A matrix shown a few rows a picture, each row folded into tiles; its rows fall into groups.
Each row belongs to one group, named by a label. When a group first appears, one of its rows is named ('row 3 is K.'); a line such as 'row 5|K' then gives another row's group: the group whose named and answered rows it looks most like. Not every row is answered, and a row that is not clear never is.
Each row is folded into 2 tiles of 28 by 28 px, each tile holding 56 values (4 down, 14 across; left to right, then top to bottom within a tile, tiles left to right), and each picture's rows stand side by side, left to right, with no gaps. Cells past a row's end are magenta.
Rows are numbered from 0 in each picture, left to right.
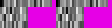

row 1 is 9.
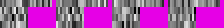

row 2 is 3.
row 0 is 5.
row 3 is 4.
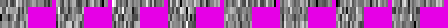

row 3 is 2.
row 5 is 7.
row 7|3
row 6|9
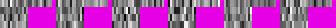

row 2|5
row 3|4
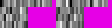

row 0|9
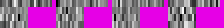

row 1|9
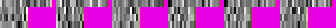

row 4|9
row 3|9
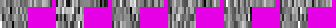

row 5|2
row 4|4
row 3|7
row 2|2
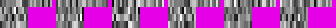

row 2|4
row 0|5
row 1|4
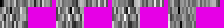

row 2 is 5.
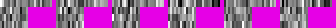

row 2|3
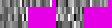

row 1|4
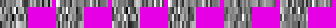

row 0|5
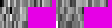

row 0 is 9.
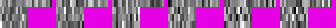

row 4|5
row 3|9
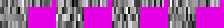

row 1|3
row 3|2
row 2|5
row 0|2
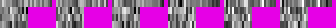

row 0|3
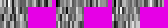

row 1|9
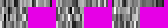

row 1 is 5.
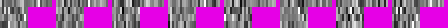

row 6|5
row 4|3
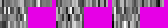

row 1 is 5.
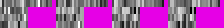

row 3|3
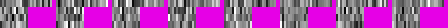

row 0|5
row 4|7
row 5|7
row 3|3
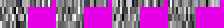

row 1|3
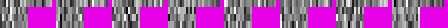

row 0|7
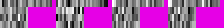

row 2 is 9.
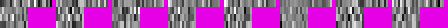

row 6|5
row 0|4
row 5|7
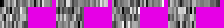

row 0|9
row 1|3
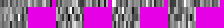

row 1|5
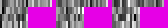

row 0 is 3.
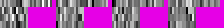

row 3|2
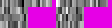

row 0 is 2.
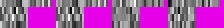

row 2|2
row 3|9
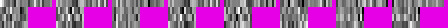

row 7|4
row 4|5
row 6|4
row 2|7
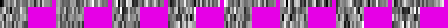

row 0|9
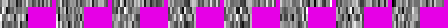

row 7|9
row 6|5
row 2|2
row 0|3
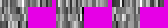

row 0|2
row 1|4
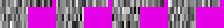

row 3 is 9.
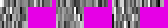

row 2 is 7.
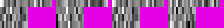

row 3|2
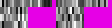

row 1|5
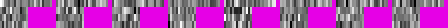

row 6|4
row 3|7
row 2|3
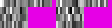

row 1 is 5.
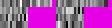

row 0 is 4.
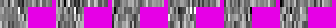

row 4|4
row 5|9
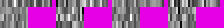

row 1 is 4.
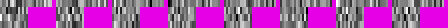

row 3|9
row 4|5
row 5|4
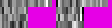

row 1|4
